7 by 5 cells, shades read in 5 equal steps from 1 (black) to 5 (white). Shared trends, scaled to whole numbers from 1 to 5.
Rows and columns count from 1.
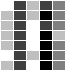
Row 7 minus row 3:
0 0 0 -1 0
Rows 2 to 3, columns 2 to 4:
2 4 1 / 2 5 2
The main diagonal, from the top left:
5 2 5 1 3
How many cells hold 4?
9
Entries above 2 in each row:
3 3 3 3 3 3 3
